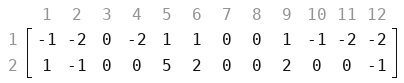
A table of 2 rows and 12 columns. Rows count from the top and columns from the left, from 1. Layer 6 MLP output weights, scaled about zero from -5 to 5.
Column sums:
0 -3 0 -2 6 3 0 0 3 -1 -2 -3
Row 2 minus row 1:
2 1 0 2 4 1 0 0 1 1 2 1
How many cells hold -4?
0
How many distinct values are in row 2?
5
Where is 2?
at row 2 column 6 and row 2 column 9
